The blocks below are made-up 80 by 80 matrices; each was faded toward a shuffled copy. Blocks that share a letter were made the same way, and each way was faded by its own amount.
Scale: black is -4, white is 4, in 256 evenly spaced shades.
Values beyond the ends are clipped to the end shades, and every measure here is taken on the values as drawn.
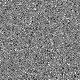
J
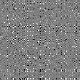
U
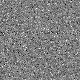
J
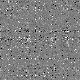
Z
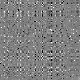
U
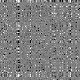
U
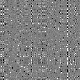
U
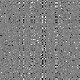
U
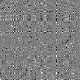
U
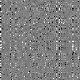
U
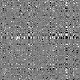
U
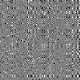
U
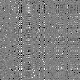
U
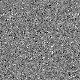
J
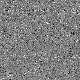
J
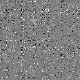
Z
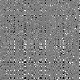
U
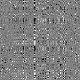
U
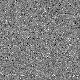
J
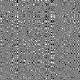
U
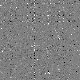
Z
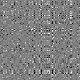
U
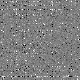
Z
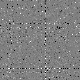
Z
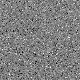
J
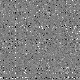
Z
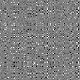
U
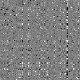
U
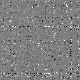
Z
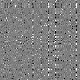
U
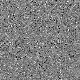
J
